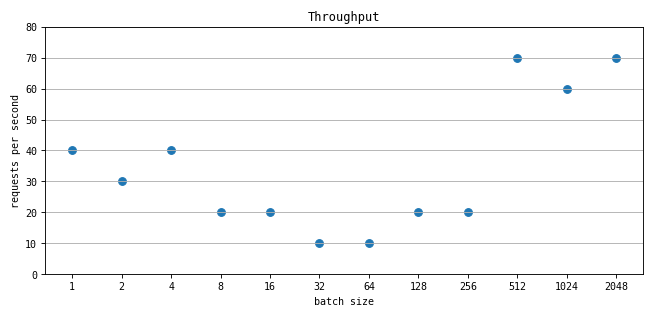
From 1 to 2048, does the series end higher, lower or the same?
higher
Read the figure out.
Title: Throughput
x-axis: batch size, ticks 1 2 4 8 16 32 64 128 256 512 1024 2048
y-axis: requests per second, ticks 0 10 20 30 40 50 60 70 80
Values:
40 30 40 20 20 10 10 20 20 70 60 70
